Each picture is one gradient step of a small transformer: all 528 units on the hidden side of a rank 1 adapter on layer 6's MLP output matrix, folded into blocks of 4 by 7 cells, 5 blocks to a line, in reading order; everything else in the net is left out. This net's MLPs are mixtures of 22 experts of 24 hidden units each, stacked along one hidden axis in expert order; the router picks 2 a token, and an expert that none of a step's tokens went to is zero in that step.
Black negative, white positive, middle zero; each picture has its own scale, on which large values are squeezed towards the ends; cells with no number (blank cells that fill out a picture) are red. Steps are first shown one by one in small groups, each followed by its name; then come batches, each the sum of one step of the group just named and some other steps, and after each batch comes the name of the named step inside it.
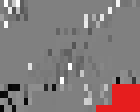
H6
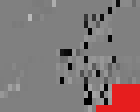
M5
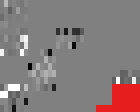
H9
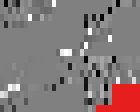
M5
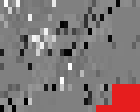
H6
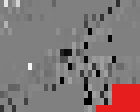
M5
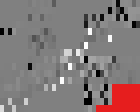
M5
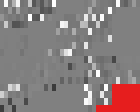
M5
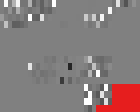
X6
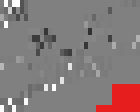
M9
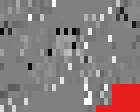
X6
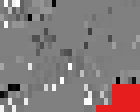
M9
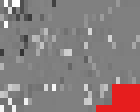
M9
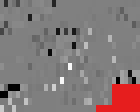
M9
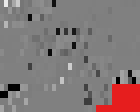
M9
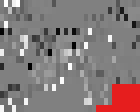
M9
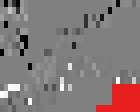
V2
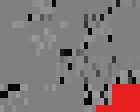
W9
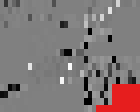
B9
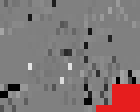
B9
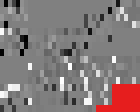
V2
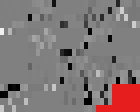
W9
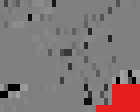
W9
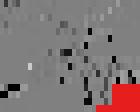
B9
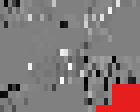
B9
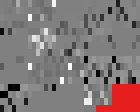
B9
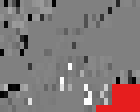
V2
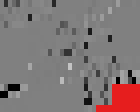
B9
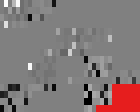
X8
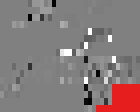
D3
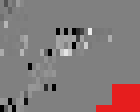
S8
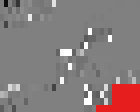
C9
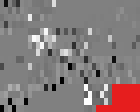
C9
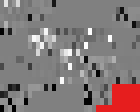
X8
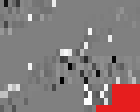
C9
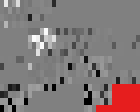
X8
